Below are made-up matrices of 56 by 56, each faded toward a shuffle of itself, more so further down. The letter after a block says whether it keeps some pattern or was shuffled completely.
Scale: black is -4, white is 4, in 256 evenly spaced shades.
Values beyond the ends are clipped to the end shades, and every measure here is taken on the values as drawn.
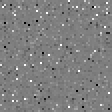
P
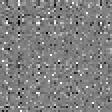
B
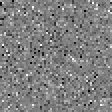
P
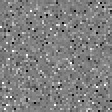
P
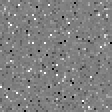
P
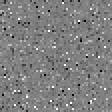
P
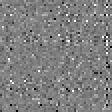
B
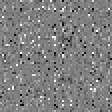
B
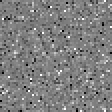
P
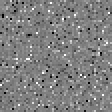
P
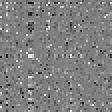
B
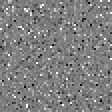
P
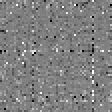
B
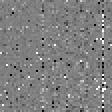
B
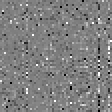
B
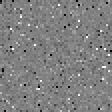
P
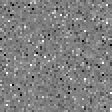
P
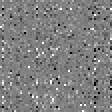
B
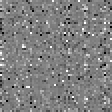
B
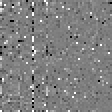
B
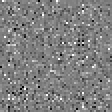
B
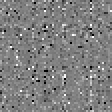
B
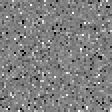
P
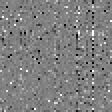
B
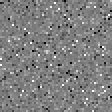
P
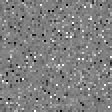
P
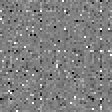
B
